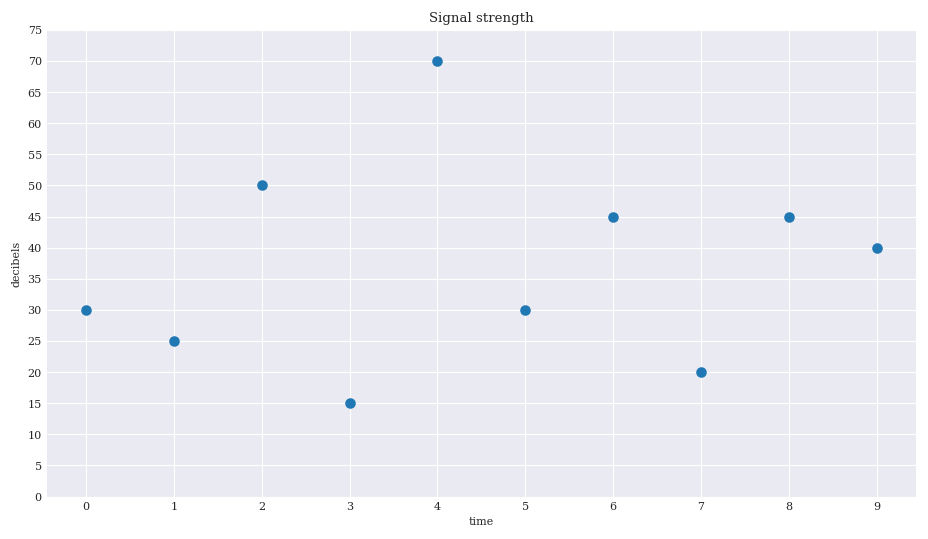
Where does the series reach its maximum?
4
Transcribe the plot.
Title: Signal strength
x-axis: time, ticks 0 1 2 3 4 5 6 7 8 9
y-axis: decibels, ticks 0 5 10 15 20 25 30 35 40 45 50 55 60 65 70 75
Values:
30 25 50 15 70 30 45 20 45 40
